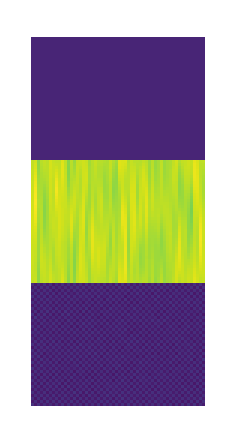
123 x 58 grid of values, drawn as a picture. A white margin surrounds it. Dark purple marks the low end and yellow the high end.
It is made of 3 by 1 panels. Panel 1,1: very low, flat. Panel 2,1: very high, streaked downward, faint in contrast. Panel 3,1: very low, checkered, faint in contrast.
